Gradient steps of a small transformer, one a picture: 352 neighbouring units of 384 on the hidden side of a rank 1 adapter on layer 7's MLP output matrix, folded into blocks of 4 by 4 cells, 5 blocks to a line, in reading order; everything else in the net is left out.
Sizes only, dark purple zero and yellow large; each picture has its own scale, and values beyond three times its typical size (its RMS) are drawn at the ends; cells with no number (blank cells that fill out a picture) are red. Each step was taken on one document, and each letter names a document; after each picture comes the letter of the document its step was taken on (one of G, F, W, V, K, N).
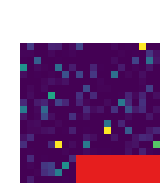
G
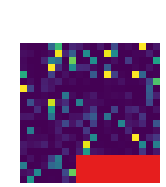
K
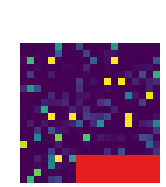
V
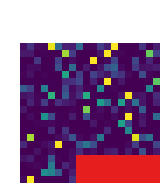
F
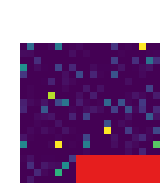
G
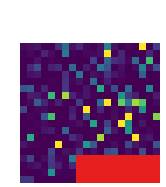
F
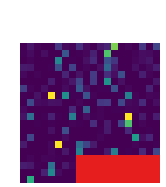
F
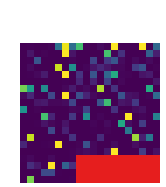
F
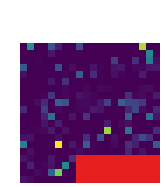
G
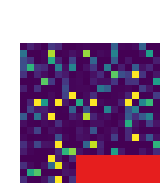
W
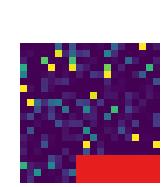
K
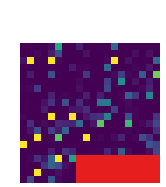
V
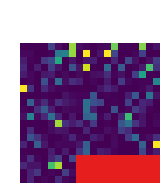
K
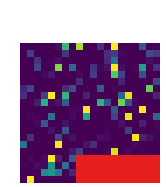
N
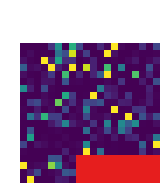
K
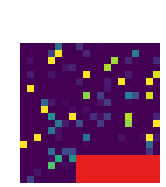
V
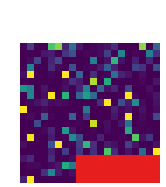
F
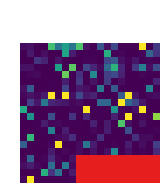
F
